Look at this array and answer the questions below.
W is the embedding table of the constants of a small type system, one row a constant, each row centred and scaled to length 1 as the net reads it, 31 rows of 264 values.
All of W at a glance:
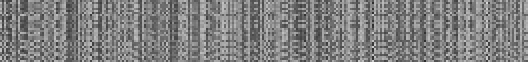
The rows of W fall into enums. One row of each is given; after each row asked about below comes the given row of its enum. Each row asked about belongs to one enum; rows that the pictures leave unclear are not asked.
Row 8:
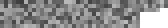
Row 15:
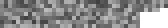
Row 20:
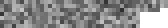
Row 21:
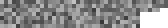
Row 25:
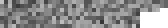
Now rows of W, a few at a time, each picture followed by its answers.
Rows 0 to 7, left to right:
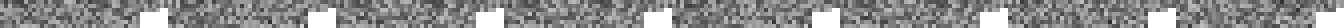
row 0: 8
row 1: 25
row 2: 15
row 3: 15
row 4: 25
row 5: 15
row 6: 21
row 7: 20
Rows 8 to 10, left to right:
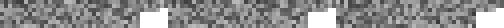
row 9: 8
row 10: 25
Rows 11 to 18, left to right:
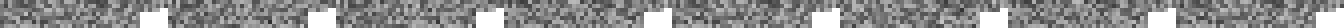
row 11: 15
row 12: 25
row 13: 25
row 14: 8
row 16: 20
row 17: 8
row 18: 15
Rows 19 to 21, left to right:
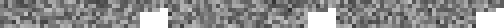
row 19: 15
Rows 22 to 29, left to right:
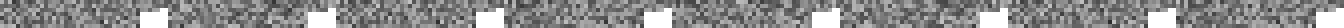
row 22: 21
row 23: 20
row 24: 21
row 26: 8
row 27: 20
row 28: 21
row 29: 25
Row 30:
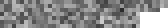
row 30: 20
